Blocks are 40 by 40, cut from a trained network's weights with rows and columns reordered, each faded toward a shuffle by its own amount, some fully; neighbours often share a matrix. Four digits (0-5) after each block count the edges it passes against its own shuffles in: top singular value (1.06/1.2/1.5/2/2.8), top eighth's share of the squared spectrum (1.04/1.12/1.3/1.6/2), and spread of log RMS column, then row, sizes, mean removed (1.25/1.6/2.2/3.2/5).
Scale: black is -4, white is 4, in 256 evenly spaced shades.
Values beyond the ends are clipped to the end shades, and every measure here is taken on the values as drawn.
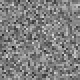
0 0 0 0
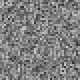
0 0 0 0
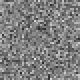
0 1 0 0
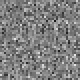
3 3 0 0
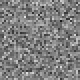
1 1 0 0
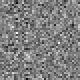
3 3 2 0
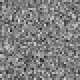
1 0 0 0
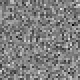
1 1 0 0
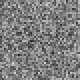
1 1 0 0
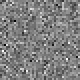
3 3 1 0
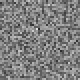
0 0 0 0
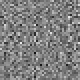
4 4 2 1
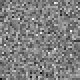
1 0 0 0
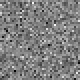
2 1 0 0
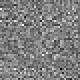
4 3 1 2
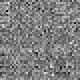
3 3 0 2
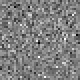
2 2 0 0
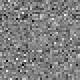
3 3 0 1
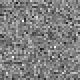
0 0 0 0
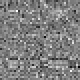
3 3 0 2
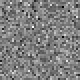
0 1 0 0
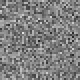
2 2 0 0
